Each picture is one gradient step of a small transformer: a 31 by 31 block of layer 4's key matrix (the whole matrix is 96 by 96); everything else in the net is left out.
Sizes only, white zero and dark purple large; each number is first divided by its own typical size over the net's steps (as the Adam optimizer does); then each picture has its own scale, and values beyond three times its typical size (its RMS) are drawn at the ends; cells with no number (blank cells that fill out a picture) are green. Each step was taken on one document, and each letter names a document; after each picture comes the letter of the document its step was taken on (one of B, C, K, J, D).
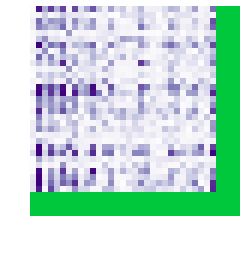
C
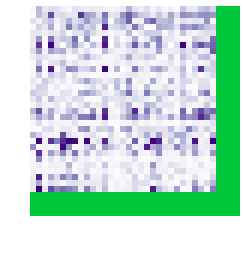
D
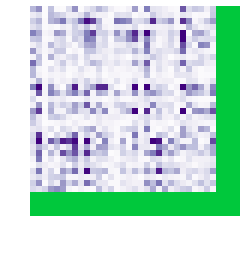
D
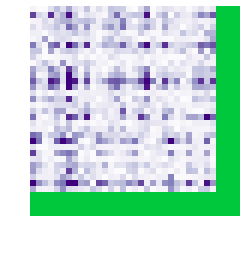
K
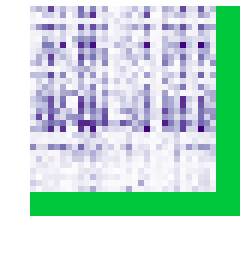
C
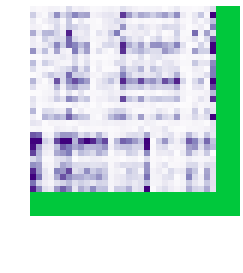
K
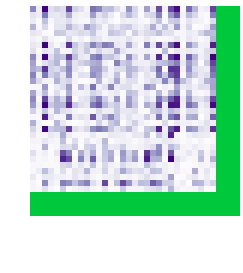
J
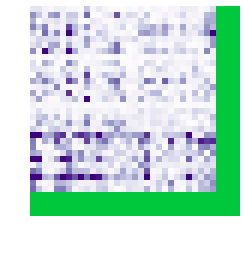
K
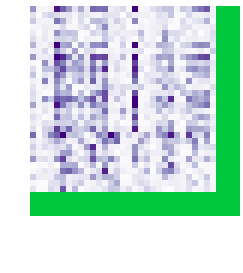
J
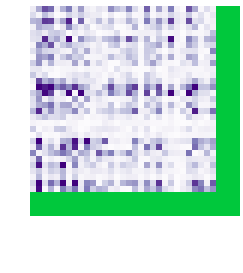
D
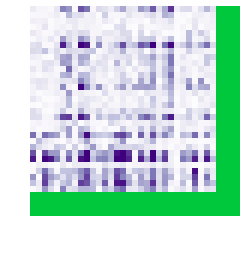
J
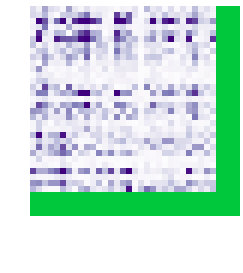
D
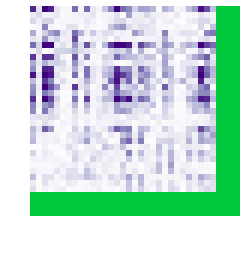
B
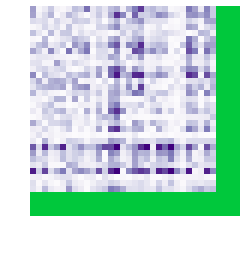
B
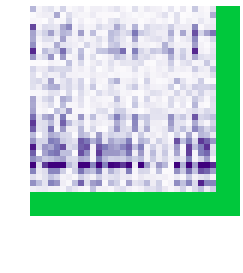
C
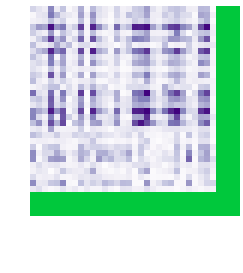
C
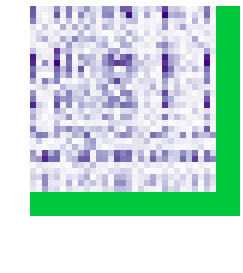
J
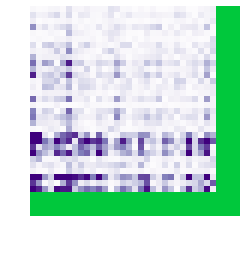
K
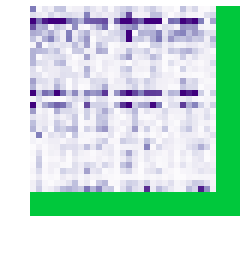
D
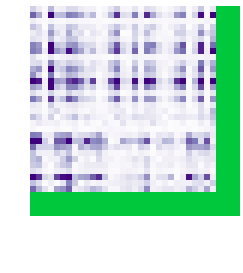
K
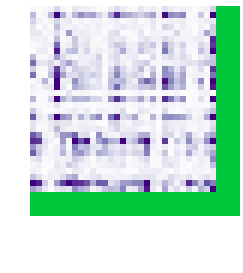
K
